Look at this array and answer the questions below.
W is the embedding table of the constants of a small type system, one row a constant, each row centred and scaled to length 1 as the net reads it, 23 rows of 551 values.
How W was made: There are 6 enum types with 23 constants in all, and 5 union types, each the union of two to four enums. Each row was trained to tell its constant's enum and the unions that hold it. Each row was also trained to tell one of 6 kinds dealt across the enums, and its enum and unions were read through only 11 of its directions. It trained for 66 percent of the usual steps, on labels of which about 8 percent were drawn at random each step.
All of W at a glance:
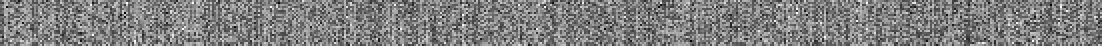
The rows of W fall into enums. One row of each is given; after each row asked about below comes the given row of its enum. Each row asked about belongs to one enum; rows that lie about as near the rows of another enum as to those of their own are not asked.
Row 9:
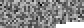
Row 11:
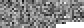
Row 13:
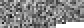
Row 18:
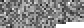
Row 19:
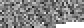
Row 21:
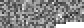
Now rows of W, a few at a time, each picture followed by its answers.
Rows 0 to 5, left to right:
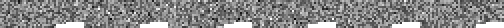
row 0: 18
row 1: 21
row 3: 19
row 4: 18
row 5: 21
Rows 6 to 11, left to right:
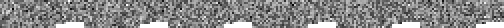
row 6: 19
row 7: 18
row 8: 19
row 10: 21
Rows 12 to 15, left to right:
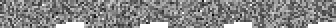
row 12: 18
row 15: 18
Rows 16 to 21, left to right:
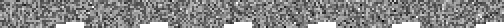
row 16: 21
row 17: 19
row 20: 9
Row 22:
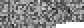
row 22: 21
